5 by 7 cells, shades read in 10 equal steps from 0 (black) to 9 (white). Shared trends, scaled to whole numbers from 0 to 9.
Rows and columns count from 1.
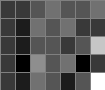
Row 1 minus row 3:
0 1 0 1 1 0 -3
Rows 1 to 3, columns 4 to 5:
4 3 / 3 4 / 3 2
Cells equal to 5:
1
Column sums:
10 5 19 16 14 11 24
